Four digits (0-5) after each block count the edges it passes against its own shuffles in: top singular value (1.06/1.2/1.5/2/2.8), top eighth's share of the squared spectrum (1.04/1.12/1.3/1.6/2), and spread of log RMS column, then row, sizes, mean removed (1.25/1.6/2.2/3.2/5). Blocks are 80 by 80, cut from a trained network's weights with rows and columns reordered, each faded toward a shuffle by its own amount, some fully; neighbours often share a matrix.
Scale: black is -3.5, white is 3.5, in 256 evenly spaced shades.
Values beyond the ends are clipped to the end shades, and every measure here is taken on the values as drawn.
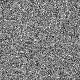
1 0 0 0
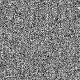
2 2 1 1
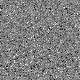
2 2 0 1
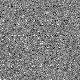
3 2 1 2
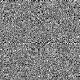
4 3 1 2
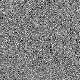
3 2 0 1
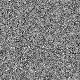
2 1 0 0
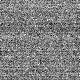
3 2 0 0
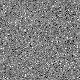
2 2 1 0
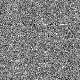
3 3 0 2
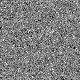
2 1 0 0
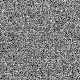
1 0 0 0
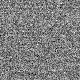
1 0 0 0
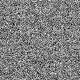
0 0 0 0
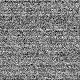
3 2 0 1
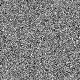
2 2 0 0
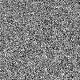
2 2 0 1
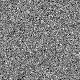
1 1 0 0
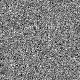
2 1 0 1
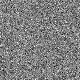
1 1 0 0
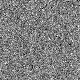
0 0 0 0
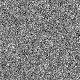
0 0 0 0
